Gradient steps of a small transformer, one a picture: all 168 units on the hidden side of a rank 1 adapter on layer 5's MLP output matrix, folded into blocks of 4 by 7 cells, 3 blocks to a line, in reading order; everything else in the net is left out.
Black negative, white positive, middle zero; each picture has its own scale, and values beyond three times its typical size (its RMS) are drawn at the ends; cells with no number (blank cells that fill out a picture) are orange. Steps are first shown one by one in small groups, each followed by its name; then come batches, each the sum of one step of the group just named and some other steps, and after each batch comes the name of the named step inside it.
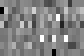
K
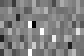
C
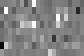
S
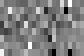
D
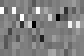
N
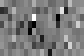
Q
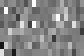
S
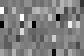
N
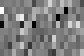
N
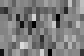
Q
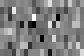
Q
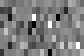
Q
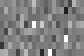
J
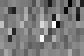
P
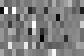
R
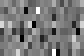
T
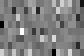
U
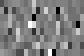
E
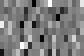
T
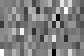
U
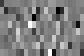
E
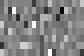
J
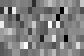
R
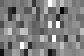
U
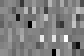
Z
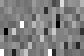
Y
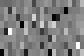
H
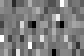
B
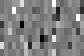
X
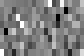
Y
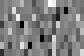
X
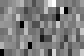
X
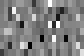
X
